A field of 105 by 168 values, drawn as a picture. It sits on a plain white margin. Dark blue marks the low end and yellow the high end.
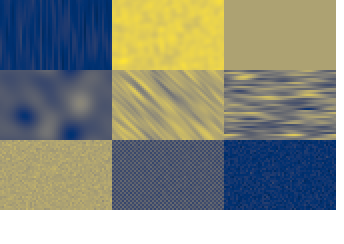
The table splits into 3 rows of 3 panels. Panel 1,1: very low, streaked downward, faint in contrast. Panel 1,2: very high, blotchy, faint in contrast. Panel 1,3: high, flat. Panel 2,1: low, smooth. Panel 2,2: high, slanting down to the right. Panel 2,3: middling, streaked across, strong in contrast. Panel 3,1: high, fine-grained, faint in contrast. Panel 3,2: low, checkered. Panel 3,3: very low, fine-grained, faint in contrast.
